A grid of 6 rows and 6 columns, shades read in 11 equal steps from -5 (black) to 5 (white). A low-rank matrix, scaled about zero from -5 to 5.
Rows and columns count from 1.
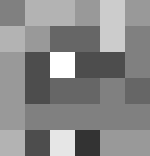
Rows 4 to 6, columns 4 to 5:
-1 0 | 0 0 | -3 1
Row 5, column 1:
1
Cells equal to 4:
1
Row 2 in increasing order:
-1 -1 0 1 2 3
